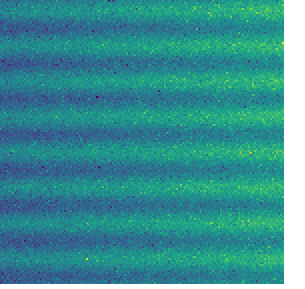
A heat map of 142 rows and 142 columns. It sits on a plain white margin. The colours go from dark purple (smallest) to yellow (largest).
Stripes: horizontal, repeating 8 times. Slope: up to the right. Histogram: bell-shaped. Mirror symmetry: none.
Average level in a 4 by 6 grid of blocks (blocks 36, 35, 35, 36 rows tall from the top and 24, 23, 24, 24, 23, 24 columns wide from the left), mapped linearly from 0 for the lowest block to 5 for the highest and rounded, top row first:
0 1 2 3 4 5
0 1 2 3 4 5
0 1 2 3 4 5
0 1 2 3 4 5
